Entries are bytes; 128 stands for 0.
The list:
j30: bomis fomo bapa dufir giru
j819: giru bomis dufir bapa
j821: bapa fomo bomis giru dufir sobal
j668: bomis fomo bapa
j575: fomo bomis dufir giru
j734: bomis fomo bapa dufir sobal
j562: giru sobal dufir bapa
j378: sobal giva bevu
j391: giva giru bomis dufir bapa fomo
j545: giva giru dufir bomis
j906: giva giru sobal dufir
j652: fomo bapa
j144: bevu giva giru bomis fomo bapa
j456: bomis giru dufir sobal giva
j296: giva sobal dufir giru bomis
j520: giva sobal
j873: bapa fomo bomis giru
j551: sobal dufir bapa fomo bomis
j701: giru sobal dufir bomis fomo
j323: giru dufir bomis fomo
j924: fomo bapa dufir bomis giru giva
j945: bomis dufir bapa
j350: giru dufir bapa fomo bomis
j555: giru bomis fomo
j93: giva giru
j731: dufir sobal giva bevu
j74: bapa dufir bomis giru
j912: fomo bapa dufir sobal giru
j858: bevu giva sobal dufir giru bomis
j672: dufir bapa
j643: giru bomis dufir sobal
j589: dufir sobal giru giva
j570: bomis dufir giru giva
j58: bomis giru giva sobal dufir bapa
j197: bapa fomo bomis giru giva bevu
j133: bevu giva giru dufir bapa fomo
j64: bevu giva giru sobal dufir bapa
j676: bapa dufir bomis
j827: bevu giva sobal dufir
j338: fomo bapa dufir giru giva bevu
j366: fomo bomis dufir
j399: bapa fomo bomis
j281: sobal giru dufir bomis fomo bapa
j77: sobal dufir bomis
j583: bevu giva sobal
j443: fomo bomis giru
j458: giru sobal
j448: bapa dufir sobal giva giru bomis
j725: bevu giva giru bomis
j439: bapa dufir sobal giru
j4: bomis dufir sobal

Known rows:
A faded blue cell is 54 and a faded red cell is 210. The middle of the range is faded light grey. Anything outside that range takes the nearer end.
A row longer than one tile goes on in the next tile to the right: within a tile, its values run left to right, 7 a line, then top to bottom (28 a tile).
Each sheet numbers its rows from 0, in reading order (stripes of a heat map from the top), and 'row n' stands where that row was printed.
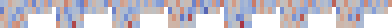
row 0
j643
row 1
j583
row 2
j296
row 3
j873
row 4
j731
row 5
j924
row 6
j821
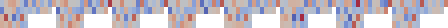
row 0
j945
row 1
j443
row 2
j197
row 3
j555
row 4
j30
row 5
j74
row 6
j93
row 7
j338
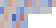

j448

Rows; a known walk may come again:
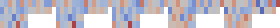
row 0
j906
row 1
j731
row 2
j827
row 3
j734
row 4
j555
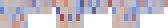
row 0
j323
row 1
j668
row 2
j821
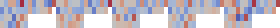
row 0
j93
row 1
j443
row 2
j30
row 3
j545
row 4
j652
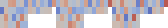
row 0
j58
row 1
j575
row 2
j197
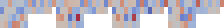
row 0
j701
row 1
j74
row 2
j873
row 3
j912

